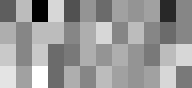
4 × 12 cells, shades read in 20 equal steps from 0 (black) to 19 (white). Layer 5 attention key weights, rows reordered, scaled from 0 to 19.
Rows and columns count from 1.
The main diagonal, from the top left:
7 10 15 8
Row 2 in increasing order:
8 10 10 10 10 10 13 13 14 14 14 16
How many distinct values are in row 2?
5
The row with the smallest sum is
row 1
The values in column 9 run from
11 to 14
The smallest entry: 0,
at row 1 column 3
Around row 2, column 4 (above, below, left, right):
16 8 14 10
